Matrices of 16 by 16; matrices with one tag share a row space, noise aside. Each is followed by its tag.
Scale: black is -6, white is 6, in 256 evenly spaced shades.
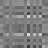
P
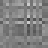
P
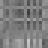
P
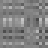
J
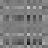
P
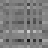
P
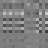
J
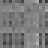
J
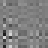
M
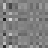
M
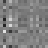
M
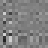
M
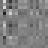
M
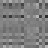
J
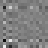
M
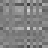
P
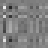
M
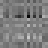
P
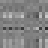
J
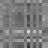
P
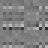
J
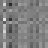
M
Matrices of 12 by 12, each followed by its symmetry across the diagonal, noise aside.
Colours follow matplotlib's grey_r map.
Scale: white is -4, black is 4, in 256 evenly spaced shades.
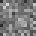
symmetric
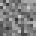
antisymmetric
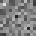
symmetric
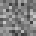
antisymmetric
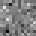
neither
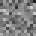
neither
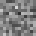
neither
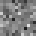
antisymmetric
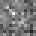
symmetric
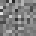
antisymmetric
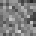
neither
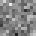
neither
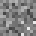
symmetric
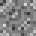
symmetric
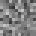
antisymmetric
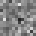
symmetric
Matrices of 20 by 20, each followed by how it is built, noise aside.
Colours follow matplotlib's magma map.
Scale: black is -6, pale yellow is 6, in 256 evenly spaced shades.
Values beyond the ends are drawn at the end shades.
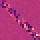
banded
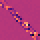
banded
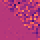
upper triangular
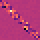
banded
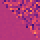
upper triangular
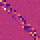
banded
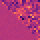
upper triangular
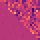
upper triangular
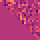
upper triangular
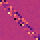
banded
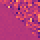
upper triangular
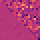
upper triangular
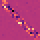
banded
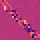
banded
